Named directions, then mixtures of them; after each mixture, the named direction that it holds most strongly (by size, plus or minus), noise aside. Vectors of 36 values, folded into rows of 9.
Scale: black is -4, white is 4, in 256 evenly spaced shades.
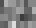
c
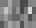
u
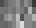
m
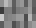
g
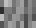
g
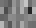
u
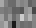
c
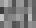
g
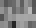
c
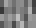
g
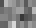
c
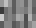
g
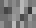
u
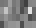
u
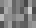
g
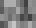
c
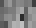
m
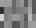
g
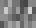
u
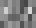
u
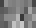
m
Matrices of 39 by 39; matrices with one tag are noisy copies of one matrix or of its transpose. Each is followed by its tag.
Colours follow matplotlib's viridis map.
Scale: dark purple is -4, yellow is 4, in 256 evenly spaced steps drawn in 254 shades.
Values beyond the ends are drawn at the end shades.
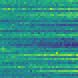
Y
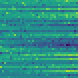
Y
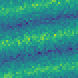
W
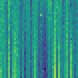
Y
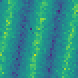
W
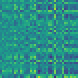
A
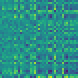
A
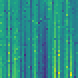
Y
